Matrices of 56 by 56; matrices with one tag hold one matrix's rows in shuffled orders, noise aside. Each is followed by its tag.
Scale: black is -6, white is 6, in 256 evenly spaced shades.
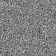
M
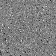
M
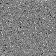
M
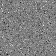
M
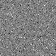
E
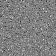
M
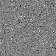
E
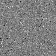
M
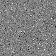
E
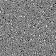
E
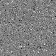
E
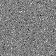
E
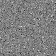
E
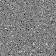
E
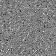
M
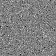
M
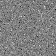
E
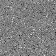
E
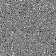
E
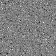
M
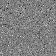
M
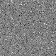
E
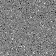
E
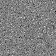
E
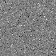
E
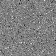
E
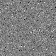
E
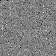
M
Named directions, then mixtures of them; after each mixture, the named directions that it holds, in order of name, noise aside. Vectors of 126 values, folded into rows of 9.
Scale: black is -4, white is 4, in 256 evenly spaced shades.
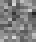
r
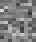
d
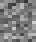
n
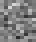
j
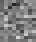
j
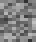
j, n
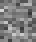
d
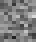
j, n, r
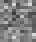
d, r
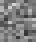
j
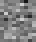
d, j, n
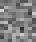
d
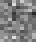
r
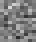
j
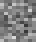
j, n, r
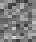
n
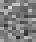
j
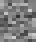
j, n, r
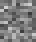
d, r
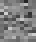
d, j, n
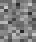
d, j, r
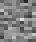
d, j, n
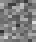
n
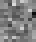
d, r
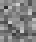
d, j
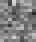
r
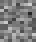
d, r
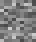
d, j, r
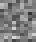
n, r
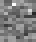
j, r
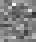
j, r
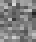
r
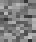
j, n
